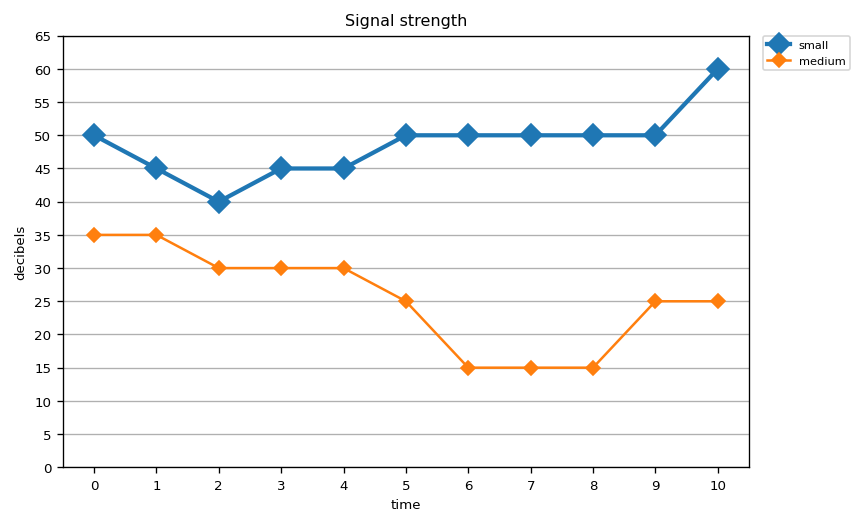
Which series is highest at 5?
small
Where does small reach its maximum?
10
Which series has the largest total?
small
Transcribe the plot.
Title: Signal strength
x-axis: time, ticks 0 1 2 3 4 5 6 7 8 9 10
y-axis: decibels, ticks 0 5 10 15 20 25 30 35 40 45 50 55 60 65
Legend: small, medium
Values:
small: 50 45 40 45 45 50 50 50 50 50 60
medium: 35 35 30 30 30 25 15 15 15 25 25
